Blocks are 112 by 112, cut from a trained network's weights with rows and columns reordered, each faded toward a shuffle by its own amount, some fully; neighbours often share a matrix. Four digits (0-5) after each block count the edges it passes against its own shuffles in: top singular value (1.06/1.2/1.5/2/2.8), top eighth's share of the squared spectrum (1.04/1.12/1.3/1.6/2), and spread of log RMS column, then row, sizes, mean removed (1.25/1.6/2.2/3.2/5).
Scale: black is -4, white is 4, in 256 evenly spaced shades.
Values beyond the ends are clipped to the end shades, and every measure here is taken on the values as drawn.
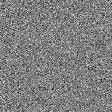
3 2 1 1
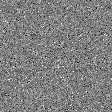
1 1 0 1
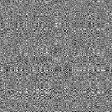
4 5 3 3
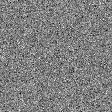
1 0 0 0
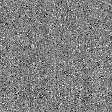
2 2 0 1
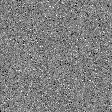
0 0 0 0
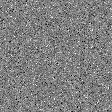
0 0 0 0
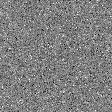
0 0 0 0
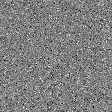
0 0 0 0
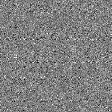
3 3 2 3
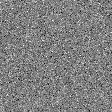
0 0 0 0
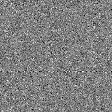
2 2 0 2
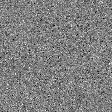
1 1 0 0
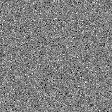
2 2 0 2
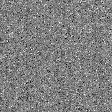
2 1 0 0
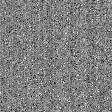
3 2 0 1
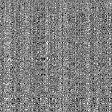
4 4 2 3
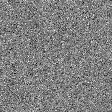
2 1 0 0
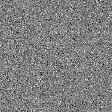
2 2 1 0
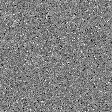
1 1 0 0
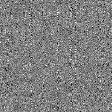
3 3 3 1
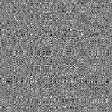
4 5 3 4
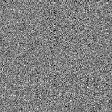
4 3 2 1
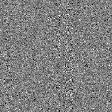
3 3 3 1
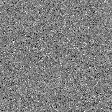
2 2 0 0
